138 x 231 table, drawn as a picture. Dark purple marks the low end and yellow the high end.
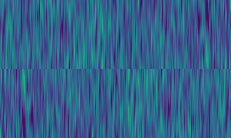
A half turn leaves it unchanged. Overall the values sit about 30% of the way up the scale. Streaks run downward. There is no overall slope. The histogram is bell-shaped.
